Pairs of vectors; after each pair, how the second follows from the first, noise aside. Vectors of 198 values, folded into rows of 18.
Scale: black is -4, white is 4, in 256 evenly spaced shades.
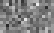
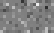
partly zeroed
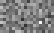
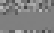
partly zeroed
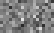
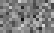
negated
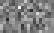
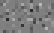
partly zeroed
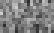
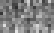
negated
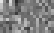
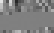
partly zeroed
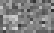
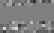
partly zeroed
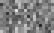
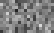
negated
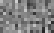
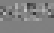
partly zeroed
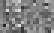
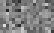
negated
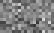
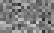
negated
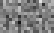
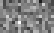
negated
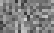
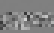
partly zeroed
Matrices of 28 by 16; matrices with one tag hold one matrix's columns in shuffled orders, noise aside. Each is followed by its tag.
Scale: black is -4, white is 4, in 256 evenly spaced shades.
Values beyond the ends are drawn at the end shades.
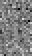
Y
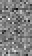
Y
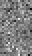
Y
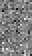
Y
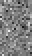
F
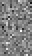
F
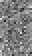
Y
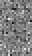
Y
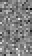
Y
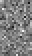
F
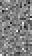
F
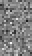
Y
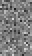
Y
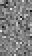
F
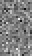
Y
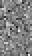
F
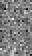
Y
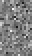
F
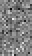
Y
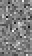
F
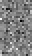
Y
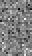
Y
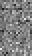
Y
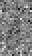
Y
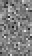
F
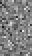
F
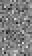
Y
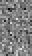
Y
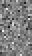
F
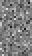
F
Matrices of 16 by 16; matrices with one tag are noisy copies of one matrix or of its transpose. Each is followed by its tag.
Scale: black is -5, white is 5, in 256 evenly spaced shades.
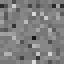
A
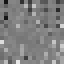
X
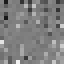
X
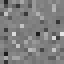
A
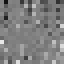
X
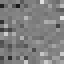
X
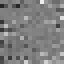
X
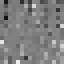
X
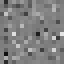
A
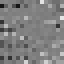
X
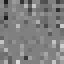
X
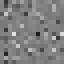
A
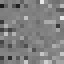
X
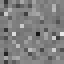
A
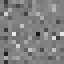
A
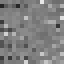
X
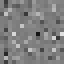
A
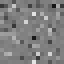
A
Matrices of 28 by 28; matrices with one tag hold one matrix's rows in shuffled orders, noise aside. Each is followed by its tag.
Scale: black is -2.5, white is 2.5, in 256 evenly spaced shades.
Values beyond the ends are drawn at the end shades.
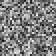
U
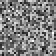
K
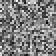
K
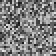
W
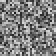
U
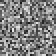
U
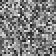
U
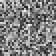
U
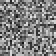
W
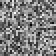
W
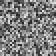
W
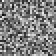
K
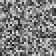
W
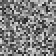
K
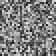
U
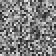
U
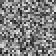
U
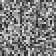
U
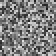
K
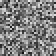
W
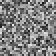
K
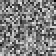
W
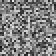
U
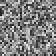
U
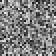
U
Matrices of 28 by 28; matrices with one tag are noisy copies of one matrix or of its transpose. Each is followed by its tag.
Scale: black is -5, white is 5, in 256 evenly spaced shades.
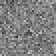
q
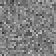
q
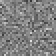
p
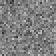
q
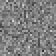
p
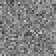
q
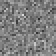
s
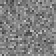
q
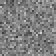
q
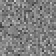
p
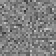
p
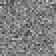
q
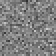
p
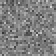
q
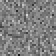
p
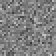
s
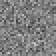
s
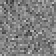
q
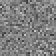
p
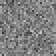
q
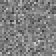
s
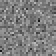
s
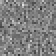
p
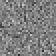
p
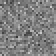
q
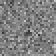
q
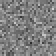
s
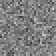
s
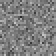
s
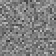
p
